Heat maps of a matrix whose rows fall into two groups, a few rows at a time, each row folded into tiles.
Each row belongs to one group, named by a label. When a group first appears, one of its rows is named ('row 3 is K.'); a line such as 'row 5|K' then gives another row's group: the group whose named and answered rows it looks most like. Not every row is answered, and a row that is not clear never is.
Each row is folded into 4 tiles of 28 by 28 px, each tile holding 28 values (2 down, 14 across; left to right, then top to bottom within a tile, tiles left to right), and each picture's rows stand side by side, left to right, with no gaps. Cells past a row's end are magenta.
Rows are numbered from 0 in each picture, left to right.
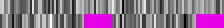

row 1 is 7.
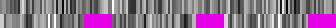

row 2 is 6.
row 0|6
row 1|7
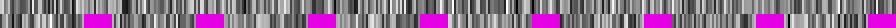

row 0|7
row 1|7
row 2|6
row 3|6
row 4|6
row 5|7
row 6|7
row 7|6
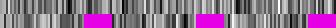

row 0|6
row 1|7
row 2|6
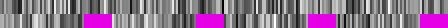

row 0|6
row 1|6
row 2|7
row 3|7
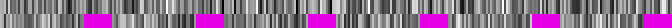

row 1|6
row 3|7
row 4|6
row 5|6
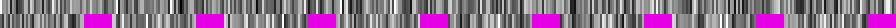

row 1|6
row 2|6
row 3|6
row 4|7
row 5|7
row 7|6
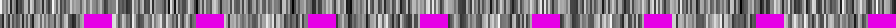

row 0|7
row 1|6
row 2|6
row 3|7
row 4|7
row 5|7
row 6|6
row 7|6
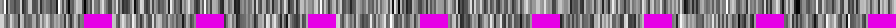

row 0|6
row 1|6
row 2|7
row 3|6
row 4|7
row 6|6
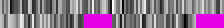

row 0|6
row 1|7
